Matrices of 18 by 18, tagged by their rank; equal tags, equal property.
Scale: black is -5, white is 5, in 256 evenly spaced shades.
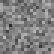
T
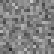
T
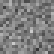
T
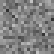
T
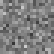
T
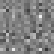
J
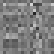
J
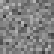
T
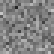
T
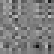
J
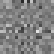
J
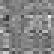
J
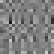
J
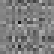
J
